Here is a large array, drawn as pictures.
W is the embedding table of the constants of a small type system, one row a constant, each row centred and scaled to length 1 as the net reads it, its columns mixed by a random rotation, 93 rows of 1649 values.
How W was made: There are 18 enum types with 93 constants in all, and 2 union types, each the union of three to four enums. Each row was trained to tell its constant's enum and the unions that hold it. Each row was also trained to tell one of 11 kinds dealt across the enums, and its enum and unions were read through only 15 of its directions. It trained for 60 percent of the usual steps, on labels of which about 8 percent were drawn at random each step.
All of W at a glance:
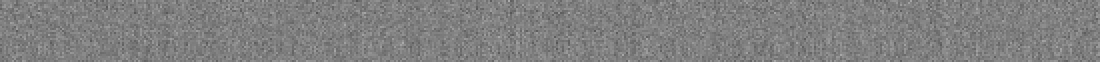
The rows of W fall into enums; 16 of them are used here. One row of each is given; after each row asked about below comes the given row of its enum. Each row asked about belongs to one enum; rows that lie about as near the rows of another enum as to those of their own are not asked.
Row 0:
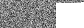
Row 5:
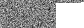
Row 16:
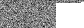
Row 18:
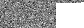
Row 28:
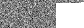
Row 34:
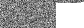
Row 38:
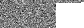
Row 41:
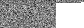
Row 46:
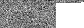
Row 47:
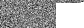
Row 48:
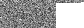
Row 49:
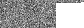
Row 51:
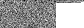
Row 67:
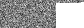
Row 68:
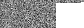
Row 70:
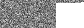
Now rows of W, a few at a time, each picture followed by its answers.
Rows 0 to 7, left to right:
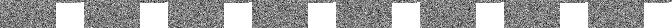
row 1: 47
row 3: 47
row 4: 48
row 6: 47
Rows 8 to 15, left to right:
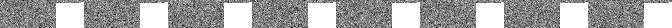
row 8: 28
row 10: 47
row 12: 68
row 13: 68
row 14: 0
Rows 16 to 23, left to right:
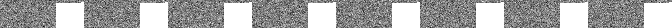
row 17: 34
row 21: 49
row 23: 5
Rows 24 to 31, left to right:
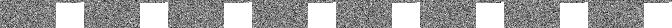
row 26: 34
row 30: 16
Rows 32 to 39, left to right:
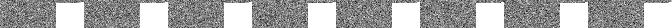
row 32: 34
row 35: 28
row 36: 41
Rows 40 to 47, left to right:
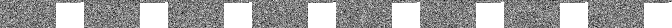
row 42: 41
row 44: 48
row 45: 51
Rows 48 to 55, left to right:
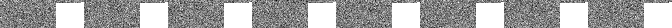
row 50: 41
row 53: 41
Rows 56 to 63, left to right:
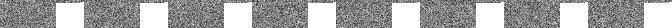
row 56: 48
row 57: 28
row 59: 47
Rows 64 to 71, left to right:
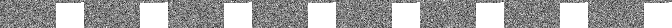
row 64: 68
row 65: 67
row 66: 49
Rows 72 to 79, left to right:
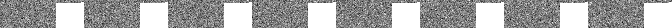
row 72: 68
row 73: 41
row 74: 49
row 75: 49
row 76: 28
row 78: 38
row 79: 68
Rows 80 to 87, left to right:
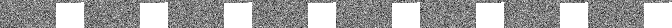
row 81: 34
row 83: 34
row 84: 48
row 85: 16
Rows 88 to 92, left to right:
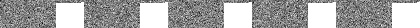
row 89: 48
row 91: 49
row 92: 16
